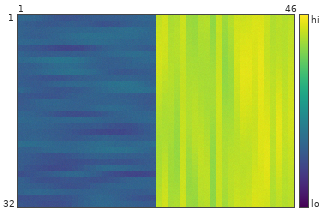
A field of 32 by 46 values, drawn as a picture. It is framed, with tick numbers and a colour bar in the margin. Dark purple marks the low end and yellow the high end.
The table splits into one row of 2 panels. Panel 1,1: low, streaked across, faint in contrast. Panel 1,2: very high, streaked downward, faint in contrast.
